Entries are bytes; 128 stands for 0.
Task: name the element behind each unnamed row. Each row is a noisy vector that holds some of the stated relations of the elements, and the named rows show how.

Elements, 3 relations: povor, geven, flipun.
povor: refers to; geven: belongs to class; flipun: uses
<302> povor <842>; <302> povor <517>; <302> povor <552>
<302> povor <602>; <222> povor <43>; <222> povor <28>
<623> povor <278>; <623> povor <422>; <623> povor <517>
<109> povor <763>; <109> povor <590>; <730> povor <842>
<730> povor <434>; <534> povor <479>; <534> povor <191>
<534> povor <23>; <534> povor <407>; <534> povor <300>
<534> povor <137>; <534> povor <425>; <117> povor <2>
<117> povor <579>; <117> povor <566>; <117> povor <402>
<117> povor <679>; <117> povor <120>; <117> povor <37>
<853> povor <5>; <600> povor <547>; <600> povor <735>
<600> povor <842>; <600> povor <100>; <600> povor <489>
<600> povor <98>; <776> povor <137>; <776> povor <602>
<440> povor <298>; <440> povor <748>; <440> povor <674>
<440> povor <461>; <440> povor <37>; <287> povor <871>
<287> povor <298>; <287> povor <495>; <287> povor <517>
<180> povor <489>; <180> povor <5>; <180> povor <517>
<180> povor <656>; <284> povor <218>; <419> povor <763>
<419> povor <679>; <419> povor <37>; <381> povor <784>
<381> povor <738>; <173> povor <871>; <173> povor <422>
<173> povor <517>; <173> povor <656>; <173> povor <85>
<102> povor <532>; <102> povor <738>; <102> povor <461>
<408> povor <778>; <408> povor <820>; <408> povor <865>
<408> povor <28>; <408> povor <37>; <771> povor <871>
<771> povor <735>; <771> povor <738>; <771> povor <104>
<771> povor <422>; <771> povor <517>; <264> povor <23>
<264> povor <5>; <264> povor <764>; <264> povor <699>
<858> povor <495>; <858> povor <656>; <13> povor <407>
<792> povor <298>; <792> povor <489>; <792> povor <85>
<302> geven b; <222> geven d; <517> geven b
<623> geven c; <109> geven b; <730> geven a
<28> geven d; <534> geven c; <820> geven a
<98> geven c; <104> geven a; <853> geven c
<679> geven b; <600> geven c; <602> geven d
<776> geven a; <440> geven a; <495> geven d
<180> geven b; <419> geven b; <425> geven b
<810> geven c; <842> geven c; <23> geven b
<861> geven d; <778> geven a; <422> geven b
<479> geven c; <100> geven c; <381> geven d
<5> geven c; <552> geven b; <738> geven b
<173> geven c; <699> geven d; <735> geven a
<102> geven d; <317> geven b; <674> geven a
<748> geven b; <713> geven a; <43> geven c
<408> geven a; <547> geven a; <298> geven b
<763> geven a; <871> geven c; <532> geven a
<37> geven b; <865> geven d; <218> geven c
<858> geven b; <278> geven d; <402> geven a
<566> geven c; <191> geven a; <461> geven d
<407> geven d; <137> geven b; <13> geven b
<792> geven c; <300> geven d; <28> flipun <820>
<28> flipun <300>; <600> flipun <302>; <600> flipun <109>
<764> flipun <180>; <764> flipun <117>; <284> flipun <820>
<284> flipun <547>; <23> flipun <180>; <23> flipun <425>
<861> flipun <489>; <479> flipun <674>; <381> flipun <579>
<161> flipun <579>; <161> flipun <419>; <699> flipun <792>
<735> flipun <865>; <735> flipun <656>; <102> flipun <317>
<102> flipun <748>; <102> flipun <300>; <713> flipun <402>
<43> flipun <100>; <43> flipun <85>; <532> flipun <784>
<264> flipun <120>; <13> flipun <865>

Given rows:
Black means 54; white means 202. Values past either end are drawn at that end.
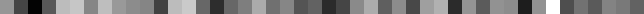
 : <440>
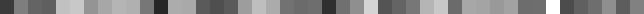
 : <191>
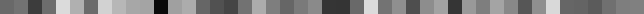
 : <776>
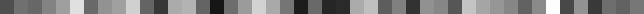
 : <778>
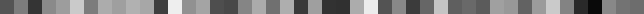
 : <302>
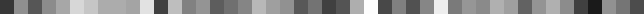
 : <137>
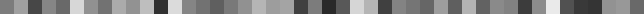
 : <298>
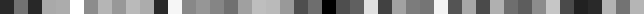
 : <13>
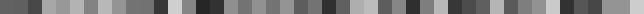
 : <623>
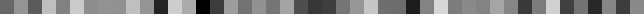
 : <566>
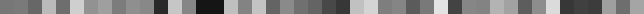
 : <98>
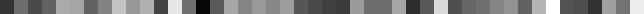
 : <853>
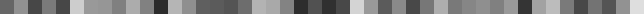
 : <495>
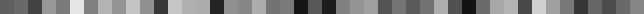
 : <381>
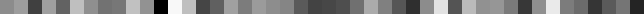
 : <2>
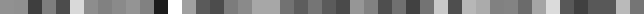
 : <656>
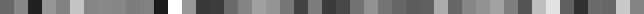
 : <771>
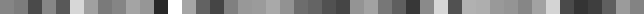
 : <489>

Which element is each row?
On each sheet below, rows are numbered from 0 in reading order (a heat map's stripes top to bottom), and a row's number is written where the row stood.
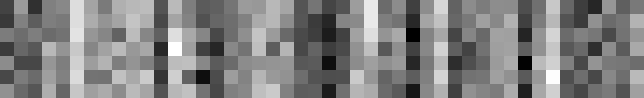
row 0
<23>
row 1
<300>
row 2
<28>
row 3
<810>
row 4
<102>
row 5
<5>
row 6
<461>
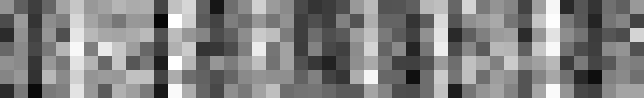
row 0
<674>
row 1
<117>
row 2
<699>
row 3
<730>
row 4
<590>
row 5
<552>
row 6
<264>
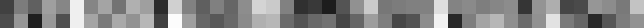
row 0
<407>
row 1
<764>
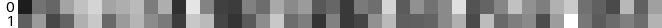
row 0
<534>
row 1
<713>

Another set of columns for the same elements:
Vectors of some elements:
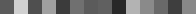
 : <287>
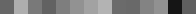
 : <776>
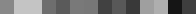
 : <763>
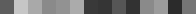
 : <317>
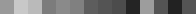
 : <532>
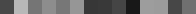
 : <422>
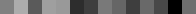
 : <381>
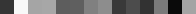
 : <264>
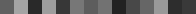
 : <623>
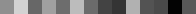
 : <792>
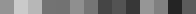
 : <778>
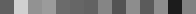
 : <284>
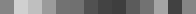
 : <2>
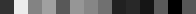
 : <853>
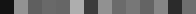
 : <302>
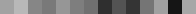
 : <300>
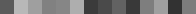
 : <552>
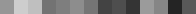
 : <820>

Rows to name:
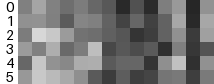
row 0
<278>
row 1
<602>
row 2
<764>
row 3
<842>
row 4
<137>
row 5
<784>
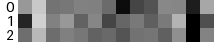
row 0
<495>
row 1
<109>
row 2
<222>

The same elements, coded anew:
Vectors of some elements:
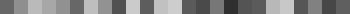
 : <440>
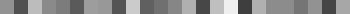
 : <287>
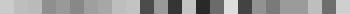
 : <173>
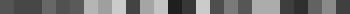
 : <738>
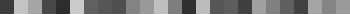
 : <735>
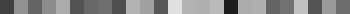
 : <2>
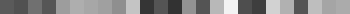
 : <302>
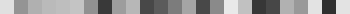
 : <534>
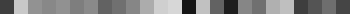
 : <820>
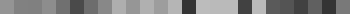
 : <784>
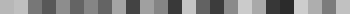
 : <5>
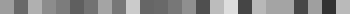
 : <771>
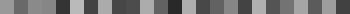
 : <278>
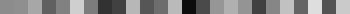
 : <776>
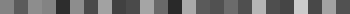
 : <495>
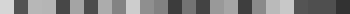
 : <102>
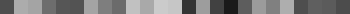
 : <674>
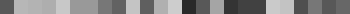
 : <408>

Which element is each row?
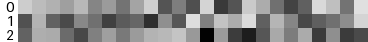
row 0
<853>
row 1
<434>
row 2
<532>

